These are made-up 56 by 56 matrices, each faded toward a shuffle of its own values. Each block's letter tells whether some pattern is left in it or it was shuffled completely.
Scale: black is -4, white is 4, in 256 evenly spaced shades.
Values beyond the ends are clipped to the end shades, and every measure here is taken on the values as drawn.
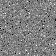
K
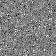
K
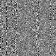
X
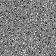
K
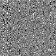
X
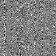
X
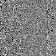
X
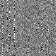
X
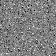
K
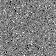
K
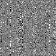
X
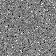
K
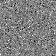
K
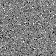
K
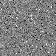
K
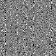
X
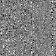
X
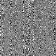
X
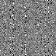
X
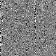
X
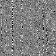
X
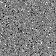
K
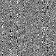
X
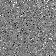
K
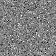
K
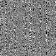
X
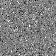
K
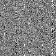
X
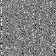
X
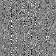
X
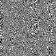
X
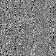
X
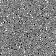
K
